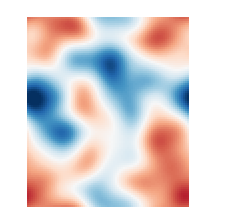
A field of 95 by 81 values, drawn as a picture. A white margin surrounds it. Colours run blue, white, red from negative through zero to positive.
Grain: smooth. Lone odd cells: none. Ninth with the lowest average: middle left. Calmest part: bottom right. Stripes: none. Ninth with the highest average: bottom right. Odd rows or columns: none.
